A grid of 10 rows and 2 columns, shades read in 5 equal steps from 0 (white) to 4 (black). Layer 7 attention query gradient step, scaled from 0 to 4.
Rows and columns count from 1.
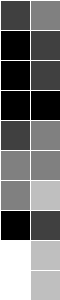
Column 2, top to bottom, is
2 3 3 4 2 2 1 3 1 1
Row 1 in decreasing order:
3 2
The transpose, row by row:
3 4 4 4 3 2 2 4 0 0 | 2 3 3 4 2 2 1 3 1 1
